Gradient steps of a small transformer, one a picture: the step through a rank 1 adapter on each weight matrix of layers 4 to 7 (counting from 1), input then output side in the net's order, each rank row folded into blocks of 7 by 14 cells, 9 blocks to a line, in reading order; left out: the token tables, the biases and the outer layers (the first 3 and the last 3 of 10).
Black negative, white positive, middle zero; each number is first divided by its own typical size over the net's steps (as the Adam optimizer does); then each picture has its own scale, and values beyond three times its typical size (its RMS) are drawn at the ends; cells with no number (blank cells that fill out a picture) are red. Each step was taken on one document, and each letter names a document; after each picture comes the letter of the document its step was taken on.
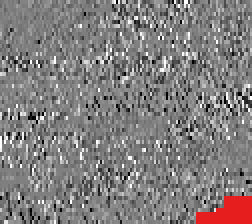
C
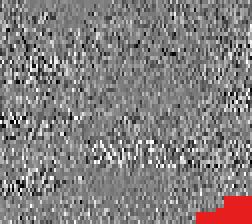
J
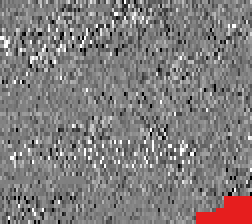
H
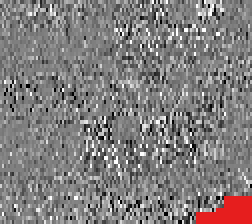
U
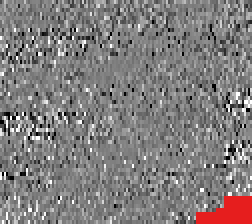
H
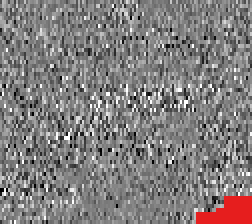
J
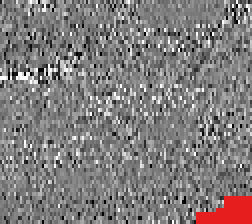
J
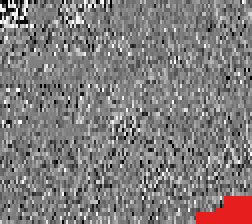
J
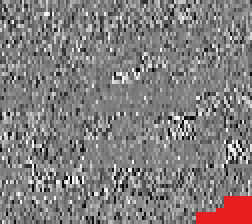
C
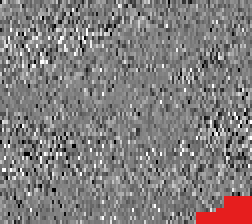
H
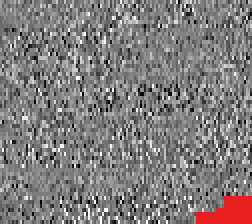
J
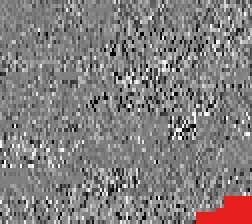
C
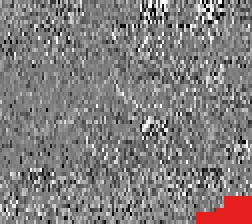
U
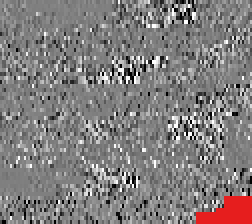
C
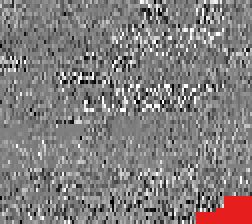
U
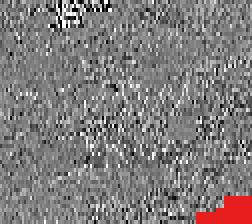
U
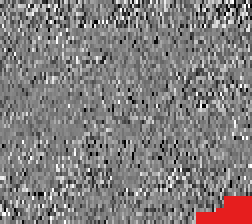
U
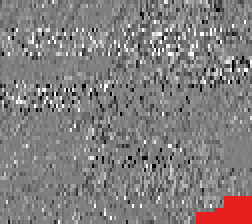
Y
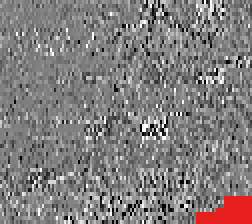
U
